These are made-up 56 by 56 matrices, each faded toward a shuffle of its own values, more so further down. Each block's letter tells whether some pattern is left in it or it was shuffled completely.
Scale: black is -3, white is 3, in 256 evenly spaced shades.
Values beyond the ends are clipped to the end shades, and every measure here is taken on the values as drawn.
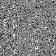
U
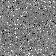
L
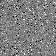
L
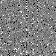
U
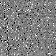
U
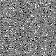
U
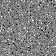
L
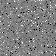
L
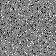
L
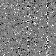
U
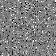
U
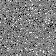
L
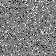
L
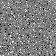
L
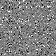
U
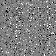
U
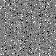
U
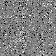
U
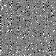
U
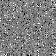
U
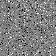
U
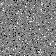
L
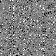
U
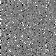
U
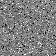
L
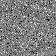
L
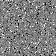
L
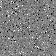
L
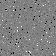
L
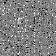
U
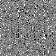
U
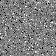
L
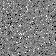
L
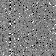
U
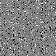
U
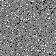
L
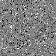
U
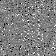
U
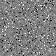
L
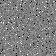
L
